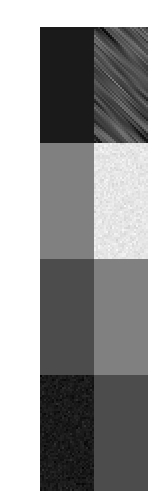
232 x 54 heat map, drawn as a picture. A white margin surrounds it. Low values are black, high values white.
The table splits into 4 rows of 2 panels. Panel 1,1: very low, flat. Panel 1,2: low, slanting down to the right. Panel 2,1: middling, flat. Panel 2,2: very high, fine-grained, faint in contrast. Panel 3,1: low, flat. Panel 3,2: middling, flat. Panel 4,1: very low, fine-grained, faint in contrast. Panel 4,2: low, flat.
